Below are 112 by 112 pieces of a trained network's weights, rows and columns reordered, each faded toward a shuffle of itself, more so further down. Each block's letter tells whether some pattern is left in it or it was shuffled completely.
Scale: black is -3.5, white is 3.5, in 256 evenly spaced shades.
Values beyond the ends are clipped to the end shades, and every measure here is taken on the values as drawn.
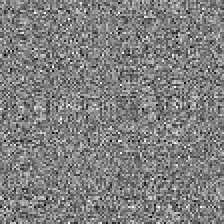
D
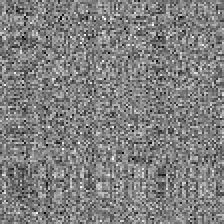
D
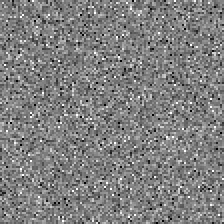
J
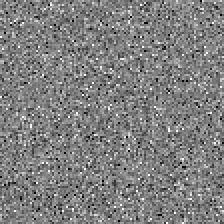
J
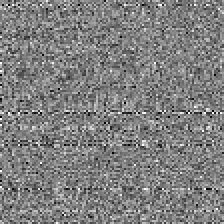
D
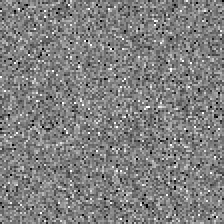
J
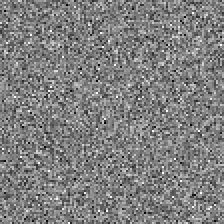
J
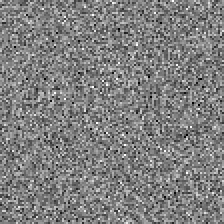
J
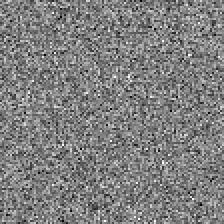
J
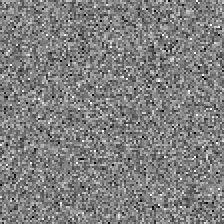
J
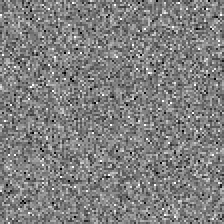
J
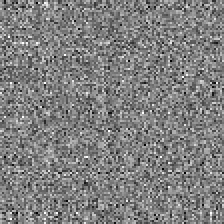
D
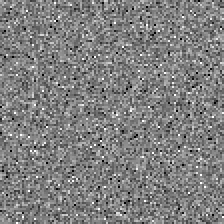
J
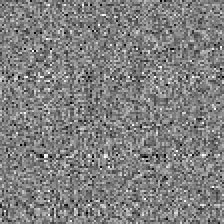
D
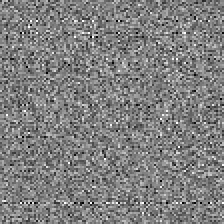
D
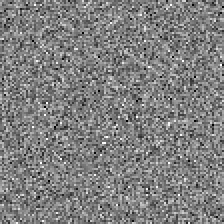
J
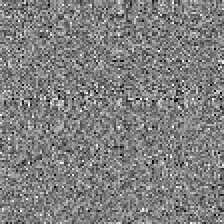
D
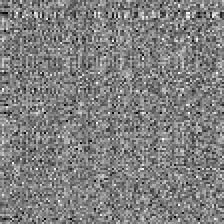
D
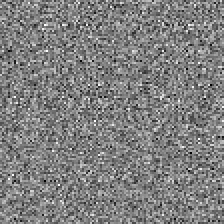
D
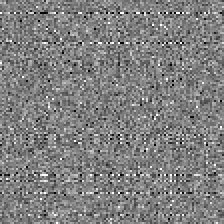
D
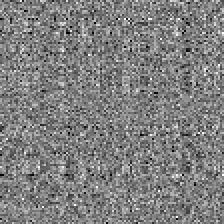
D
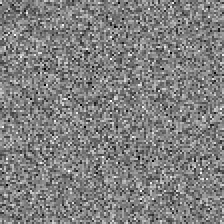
J
